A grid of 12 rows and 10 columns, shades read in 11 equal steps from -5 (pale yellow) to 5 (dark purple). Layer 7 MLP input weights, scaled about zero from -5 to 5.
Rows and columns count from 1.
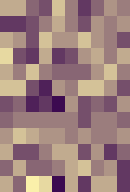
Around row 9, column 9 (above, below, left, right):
0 3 0 -1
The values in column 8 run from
-3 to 1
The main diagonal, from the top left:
-2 3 2 -2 1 0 2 0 0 1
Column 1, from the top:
-2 3 -2 -4 -2 -3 2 1 -1 -2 1 -2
